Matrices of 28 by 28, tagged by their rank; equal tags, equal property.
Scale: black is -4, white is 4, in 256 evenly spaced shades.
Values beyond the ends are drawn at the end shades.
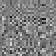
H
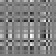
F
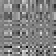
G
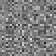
H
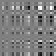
F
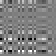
F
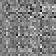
H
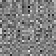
H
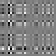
F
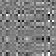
G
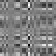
G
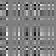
F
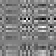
G
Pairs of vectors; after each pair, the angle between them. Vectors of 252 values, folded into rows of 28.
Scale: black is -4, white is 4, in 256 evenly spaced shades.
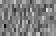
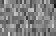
orthogonal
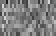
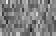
nearly opposite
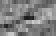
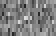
partly opposed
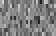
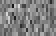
partly aligned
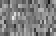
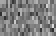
partly opposed
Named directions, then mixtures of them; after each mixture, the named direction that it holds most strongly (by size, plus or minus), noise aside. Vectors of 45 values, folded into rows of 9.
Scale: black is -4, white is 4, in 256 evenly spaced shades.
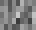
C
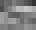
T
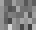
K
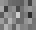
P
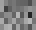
P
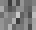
C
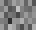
K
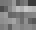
T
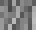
C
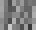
K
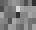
T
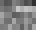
T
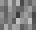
C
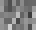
K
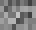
P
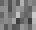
C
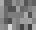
K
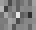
P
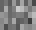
C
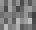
C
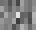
C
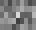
C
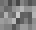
C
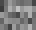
T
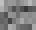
T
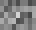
P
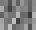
C
